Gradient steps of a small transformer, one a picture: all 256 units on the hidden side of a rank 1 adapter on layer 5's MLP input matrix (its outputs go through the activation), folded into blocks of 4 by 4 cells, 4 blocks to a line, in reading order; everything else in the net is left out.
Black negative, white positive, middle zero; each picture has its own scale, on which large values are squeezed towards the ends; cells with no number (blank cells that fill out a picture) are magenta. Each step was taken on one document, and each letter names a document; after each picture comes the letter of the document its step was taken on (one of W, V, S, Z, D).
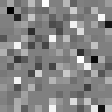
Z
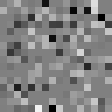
Z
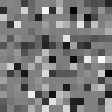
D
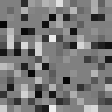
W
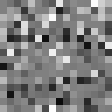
W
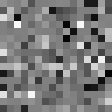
D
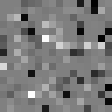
W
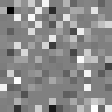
Z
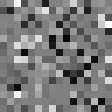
Z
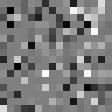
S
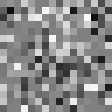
D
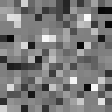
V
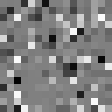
S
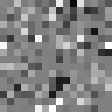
W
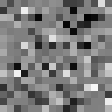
V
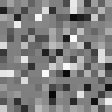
S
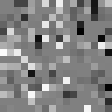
W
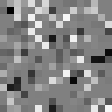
Z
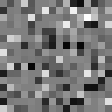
V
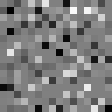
Z
